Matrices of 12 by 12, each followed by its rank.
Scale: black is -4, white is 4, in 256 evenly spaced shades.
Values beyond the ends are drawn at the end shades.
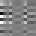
one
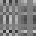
one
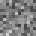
full rank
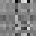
two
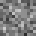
full rank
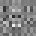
two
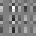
one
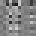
two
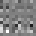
two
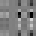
one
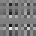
one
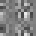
two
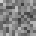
full rank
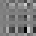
one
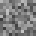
full rank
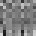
two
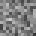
full rank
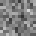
full rank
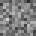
full rank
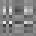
one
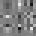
two
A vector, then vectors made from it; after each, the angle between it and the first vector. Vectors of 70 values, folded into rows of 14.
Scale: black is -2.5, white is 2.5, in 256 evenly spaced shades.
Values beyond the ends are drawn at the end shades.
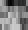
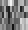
partly opposed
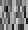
orthogonal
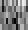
partly opposed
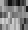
nearly parallel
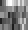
nearly opposite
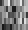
partly opposed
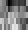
nearly parallel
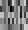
orthogonal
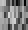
partly aligned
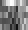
nearly opposite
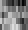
nearly parallel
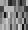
partly aligned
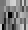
partly opposed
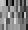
partly aligned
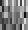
partly opposed
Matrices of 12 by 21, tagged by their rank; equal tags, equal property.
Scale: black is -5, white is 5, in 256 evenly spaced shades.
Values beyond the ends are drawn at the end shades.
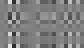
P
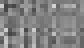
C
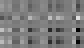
P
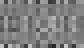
C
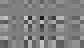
P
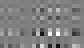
P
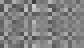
C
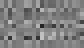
C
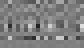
C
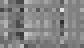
C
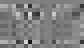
C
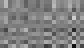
C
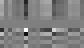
P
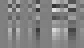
P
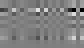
P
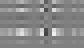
P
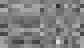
C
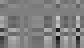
P
